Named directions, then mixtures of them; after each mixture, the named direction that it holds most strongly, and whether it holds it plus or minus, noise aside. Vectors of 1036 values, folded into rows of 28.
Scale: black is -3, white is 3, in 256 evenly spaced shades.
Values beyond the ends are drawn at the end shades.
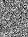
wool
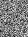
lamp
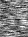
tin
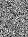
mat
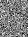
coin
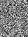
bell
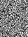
bell, plus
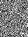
coin, minus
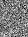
wool, plus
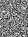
coin, plus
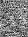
wool, minus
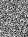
lamp, minus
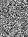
bell, plus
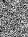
wool, plus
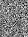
bell, minus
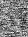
tin, minus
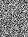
bell, minus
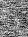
tin, minus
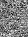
bell, plus
